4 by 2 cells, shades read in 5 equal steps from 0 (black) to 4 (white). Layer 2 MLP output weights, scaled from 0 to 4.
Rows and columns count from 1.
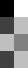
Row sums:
4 4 5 4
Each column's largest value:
3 4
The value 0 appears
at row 1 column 1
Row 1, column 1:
0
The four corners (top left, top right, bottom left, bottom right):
0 4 1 3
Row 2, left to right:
1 3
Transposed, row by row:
0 1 3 1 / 4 3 2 3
